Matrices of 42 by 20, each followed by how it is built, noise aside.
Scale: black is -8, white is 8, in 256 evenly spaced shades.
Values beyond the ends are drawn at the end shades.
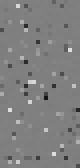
sparse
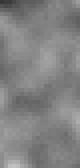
smooth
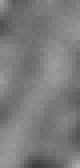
smooth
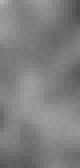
smooth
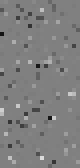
sparse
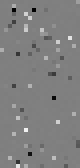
sparse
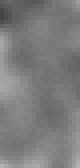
smooth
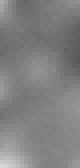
smooth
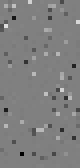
sparse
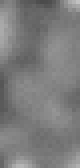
smooth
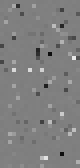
sparse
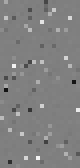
sparse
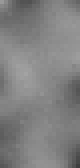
smooth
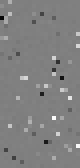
sparse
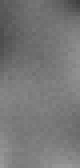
smooth
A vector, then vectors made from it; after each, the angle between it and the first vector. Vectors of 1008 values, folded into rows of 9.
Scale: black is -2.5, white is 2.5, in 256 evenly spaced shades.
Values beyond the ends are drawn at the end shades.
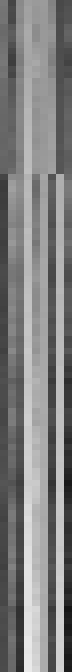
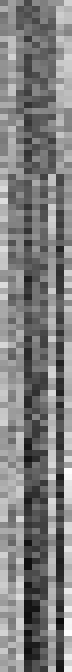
nearly opposite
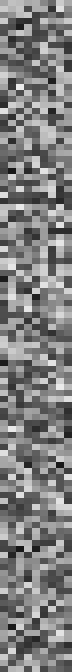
orthogonal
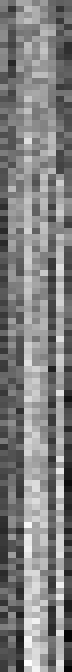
nearly parallel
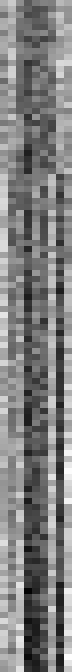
nearly opposite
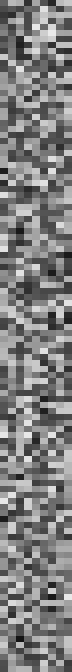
orthogonal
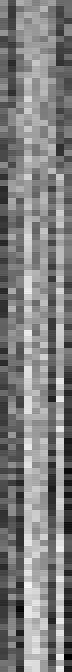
nearly parallel
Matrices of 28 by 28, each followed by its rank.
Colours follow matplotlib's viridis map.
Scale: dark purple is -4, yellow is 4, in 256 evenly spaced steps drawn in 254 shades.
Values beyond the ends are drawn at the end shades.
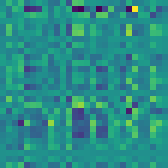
three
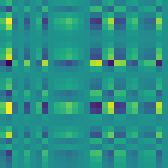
one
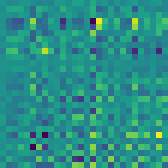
three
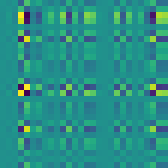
one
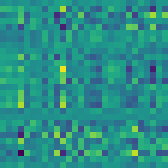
three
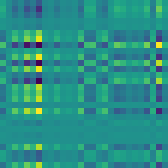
one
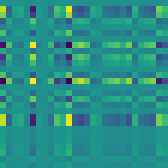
one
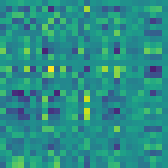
three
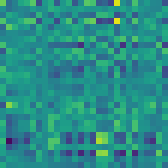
three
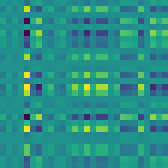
one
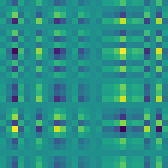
one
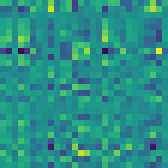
three
